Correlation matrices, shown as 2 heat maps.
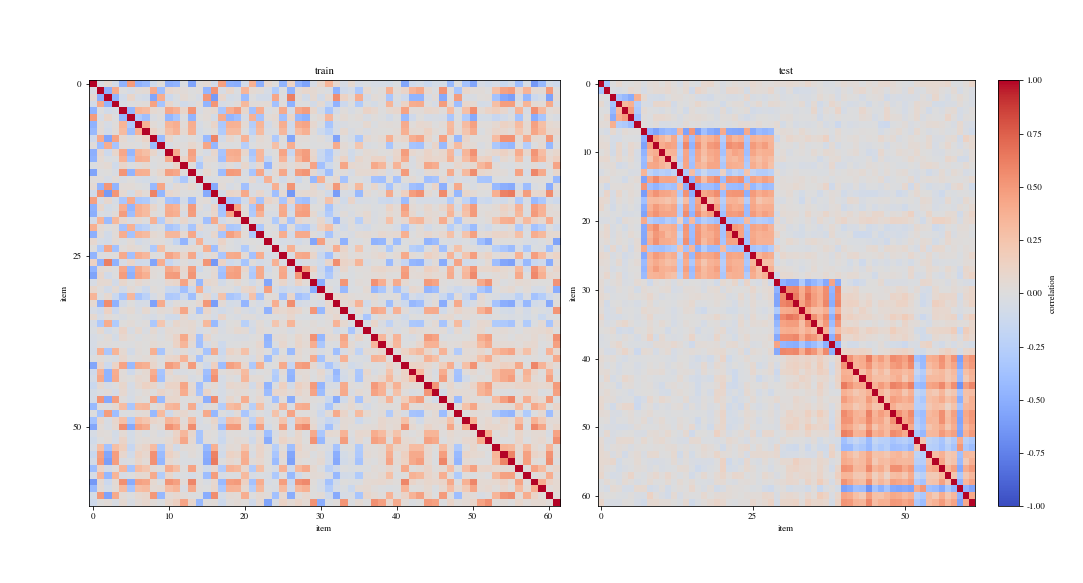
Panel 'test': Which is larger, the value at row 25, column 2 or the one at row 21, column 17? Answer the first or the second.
the second
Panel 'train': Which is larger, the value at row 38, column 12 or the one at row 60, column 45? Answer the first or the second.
the first
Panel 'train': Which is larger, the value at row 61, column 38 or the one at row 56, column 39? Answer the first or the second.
the first
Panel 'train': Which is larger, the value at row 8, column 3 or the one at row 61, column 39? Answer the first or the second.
the first
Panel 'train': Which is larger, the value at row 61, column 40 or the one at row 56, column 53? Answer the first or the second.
the first
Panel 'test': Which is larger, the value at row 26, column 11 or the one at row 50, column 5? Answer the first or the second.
the first
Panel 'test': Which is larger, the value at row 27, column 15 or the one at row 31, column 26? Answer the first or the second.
the second
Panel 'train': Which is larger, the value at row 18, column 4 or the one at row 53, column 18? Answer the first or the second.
the first
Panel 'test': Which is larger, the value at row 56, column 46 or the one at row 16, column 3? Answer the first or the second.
the first
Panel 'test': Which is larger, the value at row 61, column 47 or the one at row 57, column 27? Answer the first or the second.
the first
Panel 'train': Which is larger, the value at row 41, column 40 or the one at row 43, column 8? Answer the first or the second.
the second
